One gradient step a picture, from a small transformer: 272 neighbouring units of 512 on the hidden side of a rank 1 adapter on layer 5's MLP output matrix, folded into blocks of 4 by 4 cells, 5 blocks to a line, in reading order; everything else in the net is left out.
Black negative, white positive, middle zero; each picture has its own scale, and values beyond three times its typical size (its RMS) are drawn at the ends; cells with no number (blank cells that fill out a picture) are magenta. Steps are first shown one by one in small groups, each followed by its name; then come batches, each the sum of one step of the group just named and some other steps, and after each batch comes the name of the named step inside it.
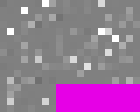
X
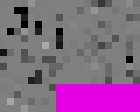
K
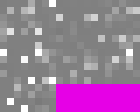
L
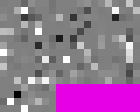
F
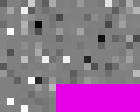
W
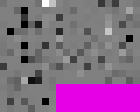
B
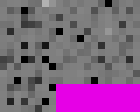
B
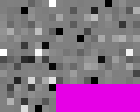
L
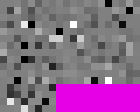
F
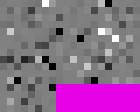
X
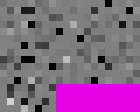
W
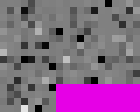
F
